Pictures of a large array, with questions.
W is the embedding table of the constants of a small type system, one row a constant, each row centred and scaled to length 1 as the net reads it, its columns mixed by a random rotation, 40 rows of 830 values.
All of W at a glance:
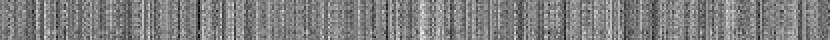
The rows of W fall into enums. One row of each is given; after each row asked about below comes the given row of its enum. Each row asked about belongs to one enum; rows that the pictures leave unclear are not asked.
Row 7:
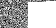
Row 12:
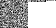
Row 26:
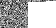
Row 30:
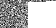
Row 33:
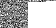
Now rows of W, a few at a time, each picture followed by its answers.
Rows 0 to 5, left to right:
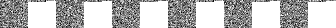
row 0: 12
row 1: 30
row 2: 7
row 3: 12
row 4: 26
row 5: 33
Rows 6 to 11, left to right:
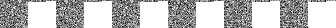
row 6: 30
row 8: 30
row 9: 26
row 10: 12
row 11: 12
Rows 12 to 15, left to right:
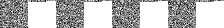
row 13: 33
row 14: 7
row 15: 26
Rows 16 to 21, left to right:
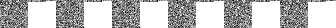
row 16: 26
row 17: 12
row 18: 12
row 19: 30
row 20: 30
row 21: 26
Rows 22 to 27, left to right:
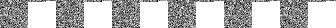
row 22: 7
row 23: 12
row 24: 12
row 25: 30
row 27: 7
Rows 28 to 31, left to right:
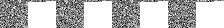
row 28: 30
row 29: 7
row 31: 33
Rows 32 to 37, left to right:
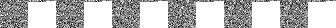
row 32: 33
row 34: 7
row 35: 30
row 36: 26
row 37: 26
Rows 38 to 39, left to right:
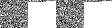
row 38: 33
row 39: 7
